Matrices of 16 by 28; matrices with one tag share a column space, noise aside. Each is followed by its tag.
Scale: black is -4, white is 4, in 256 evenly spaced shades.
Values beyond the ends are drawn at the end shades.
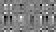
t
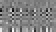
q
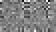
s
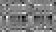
t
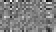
s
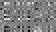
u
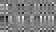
t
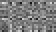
u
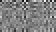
s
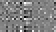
u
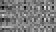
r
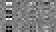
u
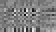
q
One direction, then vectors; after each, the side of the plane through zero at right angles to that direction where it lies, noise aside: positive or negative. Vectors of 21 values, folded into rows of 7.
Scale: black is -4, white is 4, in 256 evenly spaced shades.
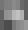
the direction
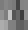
negative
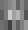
positive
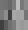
positive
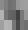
negative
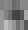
negative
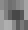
negative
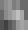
positive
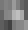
positive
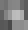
positive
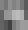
positive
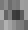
negative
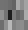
negative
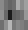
negative
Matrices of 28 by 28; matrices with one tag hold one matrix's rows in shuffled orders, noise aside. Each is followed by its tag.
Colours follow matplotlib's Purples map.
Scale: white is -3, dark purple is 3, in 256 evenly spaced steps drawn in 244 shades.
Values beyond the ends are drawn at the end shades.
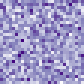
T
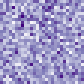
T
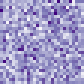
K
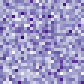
T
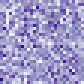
K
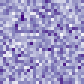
T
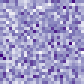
K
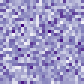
T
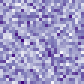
T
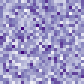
T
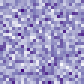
T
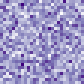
T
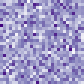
K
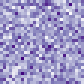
T
